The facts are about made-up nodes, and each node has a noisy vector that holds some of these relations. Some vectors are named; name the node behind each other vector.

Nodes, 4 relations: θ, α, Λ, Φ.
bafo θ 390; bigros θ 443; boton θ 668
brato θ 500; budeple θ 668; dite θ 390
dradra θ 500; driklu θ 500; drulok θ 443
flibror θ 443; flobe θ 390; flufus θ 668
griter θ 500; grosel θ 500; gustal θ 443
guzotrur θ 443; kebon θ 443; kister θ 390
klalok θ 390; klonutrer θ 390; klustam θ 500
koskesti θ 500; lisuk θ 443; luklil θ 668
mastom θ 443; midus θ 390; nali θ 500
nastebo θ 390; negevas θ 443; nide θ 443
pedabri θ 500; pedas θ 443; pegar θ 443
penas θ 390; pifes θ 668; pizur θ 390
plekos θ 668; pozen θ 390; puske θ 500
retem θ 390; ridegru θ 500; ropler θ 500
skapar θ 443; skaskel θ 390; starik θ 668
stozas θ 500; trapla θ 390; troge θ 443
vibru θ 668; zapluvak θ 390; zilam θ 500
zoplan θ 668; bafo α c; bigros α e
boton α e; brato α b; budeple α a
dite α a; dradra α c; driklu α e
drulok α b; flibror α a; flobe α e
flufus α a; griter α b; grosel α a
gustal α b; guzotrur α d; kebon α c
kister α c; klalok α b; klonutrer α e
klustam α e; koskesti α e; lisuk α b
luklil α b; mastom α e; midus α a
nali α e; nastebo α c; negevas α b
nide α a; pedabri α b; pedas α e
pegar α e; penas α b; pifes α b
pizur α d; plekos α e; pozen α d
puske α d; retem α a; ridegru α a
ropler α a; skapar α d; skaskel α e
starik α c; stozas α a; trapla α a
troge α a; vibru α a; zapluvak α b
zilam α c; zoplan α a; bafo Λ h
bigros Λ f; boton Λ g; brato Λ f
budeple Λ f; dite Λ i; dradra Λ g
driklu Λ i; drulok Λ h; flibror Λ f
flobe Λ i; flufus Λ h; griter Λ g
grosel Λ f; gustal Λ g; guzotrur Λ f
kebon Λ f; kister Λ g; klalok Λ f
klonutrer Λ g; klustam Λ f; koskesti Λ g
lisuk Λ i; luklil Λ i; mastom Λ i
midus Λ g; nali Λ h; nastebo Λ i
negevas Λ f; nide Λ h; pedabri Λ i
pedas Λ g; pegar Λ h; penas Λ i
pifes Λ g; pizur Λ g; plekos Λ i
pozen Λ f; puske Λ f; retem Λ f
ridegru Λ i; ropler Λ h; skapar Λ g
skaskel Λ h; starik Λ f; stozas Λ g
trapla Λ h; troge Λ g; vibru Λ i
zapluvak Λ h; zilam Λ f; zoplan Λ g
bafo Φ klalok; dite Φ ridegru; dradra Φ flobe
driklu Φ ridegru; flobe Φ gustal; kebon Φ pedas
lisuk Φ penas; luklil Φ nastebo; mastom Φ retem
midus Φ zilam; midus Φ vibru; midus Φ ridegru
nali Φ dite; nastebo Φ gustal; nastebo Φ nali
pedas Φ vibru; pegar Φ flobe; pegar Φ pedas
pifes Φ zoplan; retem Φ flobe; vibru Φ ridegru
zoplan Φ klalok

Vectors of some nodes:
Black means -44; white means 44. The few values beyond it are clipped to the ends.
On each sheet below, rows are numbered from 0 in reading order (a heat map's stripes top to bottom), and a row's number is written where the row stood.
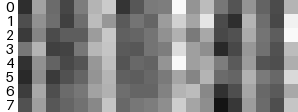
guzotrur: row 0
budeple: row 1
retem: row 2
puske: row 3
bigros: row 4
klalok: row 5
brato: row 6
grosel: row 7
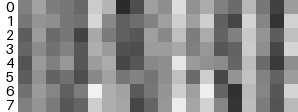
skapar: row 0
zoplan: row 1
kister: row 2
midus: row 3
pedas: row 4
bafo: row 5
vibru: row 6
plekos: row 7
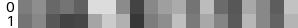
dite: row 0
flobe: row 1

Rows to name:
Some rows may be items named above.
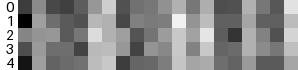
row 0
retem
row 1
kebon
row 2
vibru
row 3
nastebo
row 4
negevas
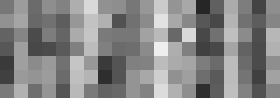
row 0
ropler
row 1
driklu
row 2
trapla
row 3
klustam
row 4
gustal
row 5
troge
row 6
dradra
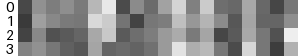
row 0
nide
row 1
lisuk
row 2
retem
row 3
boton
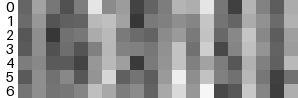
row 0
luklil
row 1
penas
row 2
zapluvak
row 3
bafo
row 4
flobe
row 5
pegar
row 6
flufus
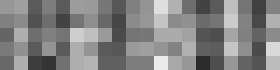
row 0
koskesti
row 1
klonutrer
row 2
pedabri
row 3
midus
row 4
puske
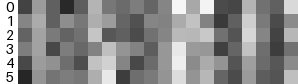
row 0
starik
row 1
griter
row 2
pifes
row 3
nali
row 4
mastom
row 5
flibror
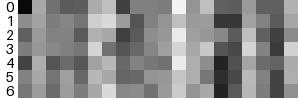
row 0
kebon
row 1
ridegru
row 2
pedas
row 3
zoplan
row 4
zilam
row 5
stozas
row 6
ropler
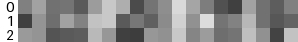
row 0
driklu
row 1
drulok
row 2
pizur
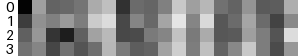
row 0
negevas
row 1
nide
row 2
pozen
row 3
skaskel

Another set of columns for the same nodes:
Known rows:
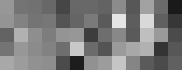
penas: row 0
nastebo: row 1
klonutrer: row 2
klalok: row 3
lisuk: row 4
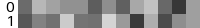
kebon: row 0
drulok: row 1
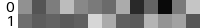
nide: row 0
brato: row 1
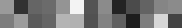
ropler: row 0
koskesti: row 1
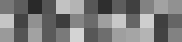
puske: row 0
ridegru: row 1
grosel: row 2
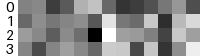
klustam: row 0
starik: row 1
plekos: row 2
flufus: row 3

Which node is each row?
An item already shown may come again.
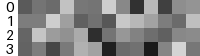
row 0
drulok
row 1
troge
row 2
pedas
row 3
pizur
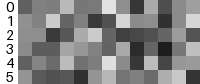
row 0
drulok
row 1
zoplan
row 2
klustam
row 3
nide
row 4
drulok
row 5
pedabri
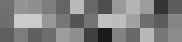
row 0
klalok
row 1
gustal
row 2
pozen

